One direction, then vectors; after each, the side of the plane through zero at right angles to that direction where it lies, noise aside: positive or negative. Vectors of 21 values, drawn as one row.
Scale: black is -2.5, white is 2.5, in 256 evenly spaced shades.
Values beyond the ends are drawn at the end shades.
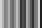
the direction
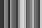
negative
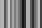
positive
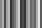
positive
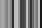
positive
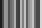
negative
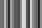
negative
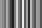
positive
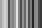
positive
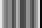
positive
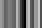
positive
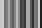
positive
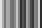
positive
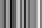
positive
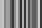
positive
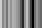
positive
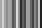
positive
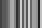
negative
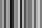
positive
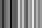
negative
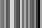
negative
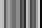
positive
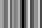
positive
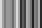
positive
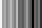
positive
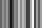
negative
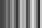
negative
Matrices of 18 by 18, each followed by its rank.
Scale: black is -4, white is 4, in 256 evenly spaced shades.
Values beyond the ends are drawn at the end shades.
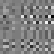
two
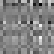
two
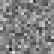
full rank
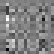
two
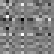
two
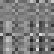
two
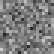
full rank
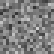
full rank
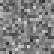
full rank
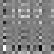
two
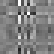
two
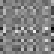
two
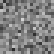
full rank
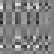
two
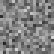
full rank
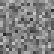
full rank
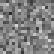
full rank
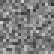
full rank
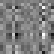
two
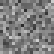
full rank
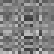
two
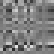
two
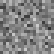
full rank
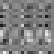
two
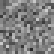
full rank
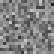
full rank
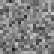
full rank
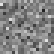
full rank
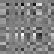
two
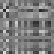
two
